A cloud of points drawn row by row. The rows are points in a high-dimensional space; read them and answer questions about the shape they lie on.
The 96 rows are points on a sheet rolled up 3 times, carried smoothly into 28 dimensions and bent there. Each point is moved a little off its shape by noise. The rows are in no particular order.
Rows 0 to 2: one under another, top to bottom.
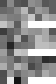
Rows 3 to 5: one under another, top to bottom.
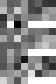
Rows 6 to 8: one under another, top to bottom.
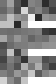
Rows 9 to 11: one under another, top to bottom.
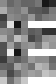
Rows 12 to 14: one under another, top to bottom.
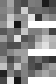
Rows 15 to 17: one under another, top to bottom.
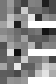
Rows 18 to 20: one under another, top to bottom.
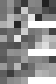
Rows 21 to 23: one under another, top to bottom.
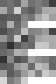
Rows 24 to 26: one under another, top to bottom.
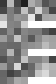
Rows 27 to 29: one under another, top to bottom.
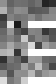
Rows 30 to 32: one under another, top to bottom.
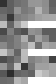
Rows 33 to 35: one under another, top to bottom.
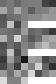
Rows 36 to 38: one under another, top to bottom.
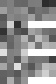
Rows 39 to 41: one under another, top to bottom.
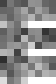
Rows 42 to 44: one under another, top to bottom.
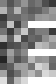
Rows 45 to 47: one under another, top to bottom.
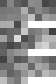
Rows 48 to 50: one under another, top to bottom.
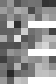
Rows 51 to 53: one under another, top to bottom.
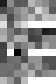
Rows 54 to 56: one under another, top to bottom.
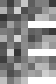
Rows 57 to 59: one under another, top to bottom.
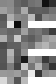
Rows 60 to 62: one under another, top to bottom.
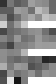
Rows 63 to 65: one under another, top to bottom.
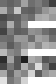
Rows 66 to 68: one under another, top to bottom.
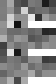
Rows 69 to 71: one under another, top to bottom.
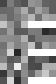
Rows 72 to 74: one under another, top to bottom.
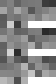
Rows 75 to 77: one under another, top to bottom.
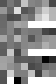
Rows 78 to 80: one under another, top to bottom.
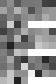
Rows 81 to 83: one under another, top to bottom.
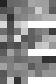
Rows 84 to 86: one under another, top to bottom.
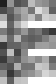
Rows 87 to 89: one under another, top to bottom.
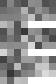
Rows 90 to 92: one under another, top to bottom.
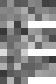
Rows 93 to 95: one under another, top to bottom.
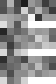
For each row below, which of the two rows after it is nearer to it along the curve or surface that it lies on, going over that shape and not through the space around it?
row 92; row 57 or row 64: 57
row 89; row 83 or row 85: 85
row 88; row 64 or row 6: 64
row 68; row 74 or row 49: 74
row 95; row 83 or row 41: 41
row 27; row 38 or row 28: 38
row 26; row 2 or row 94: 94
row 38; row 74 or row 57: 57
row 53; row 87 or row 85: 87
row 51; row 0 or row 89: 89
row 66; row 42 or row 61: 42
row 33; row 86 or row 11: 11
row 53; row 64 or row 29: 64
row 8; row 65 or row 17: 65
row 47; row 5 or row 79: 5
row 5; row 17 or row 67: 67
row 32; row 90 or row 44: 44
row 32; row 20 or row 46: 46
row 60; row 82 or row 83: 83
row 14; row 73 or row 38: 38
